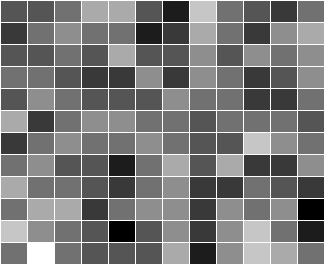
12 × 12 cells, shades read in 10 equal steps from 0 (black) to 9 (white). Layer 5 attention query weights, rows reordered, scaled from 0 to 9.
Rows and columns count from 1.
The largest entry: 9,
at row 12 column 2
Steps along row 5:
up down down same same up down same down same up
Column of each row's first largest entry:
8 8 5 6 2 1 10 7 1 2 1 2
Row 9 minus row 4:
2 0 1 1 0 -1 3 -3 -2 2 0 -3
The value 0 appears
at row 10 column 12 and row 11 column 5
